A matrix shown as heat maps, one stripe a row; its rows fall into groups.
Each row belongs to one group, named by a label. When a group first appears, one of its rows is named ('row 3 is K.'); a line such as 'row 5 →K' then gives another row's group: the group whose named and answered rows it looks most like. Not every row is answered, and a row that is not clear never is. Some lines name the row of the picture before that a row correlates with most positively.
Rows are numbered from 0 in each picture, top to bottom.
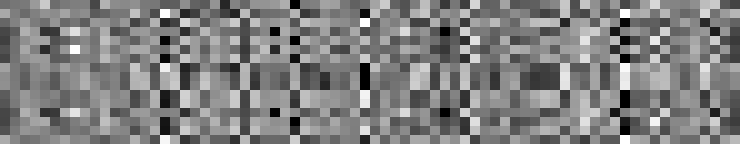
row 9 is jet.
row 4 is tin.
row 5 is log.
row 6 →tin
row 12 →log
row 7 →jet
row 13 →tin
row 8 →jet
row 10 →tin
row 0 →tin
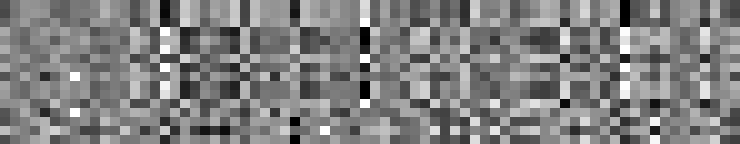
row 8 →log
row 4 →jet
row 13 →tin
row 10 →jet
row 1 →tin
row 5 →jet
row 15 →tin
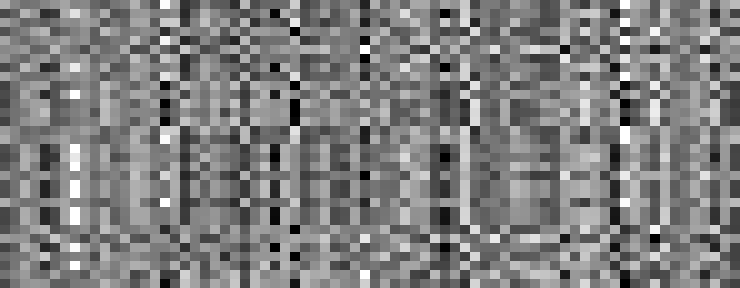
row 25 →tin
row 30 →tin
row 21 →log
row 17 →log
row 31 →tin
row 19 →jet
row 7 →log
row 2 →jet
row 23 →log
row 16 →log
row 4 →jet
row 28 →tin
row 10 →log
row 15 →jet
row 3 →tin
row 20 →log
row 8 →jet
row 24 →log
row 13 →tin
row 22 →jet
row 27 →log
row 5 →tin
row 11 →tin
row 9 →tin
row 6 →jet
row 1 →log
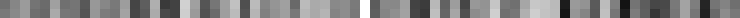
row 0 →tin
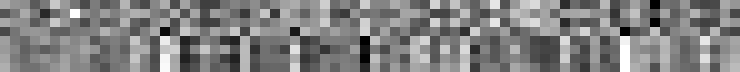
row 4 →jet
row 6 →jet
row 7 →jet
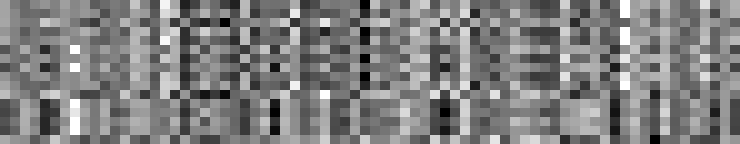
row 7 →log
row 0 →jet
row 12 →log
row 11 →log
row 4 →jet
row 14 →log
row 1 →jet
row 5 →log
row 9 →jet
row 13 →log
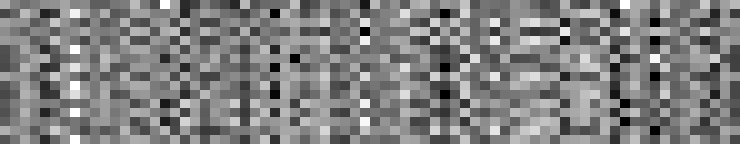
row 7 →log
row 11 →tin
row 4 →tin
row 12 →log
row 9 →log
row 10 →log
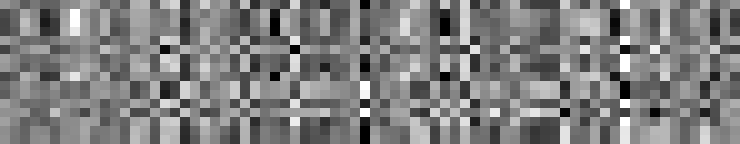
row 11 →jet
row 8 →log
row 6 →jet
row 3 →log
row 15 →jet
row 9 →tin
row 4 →jet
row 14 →jet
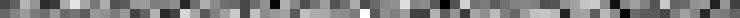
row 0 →log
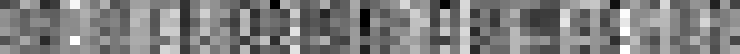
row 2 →jet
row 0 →log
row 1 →jet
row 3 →jet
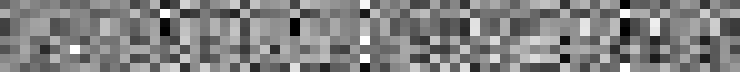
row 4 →tin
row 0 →tin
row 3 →tin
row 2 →tin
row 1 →jet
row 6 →tin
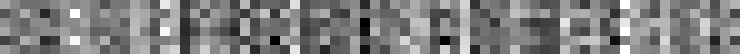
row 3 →jet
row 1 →log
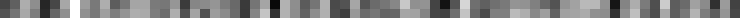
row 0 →log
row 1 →log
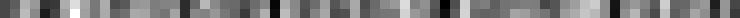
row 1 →log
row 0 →log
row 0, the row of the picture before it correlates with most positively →0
